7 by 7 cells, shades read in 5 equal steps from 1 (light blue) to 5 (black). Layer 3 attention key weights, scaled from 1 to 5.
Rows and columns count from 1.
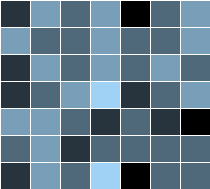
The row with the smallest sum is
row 2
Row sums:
21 18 19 19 23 21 21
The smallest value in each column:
2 2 2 1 3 2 2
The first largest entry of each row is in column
5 2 1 1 7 3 5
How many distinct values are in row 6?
3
